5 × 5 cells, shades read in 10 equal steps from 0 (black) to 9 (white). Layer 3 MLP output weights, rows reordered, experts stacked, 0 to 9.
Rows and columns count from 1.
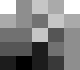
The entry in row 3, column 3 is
7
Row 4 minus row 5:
2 3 0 2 0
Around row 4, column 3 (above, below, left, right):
7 1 3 4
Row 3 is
4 4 7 3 5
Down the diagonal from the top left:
9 5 7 4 5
